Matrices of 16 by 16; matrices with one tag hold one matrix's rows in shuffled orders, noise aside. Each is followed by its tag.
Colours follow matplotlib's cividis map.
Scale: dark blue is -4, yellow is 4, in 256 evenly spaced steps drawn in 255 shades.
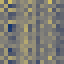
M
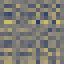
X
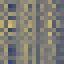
M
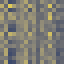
M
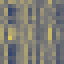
M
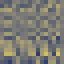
X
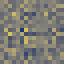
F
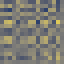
X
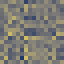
F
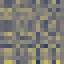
X
